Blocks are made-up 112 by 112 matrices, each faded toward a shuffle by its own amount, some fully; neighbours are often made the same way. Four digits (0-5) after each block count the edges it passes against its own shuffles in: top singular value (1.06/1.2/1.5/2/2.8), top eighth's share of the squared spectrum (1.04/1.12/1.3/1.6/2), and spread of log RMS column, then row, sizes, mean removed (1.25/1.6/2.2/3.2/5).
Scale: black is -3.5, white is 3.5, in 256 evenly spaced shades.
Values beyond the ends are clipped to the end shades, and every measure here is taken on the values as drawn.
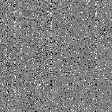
4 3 2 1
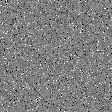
0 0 0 0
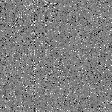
3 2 1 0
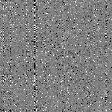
4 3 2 1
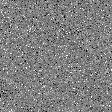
1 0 0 0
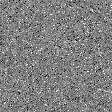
3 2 0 0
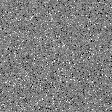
1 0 0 0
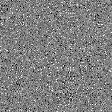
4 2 1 1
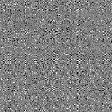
5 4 3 3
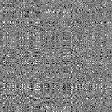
5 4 3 3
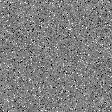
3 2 1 0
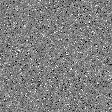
1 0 0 0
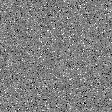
2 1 0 0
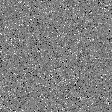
1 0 0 0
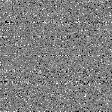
3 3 1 3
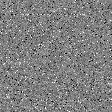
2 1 0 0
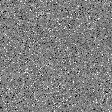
2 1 0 1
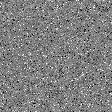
1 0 0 0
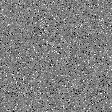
1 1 0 0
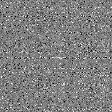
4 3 1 3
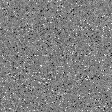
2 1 0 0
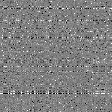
5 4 1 3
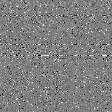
4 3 1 2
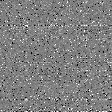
4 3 1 2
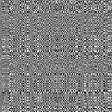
5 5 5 4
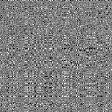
5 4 3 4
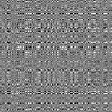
5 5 4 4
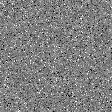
2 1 0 0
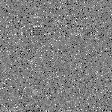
3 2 0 1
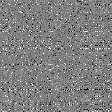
4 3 2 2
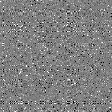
4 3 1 3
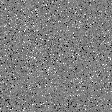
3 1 0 1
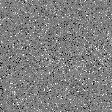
3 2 0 1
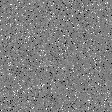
0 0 0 0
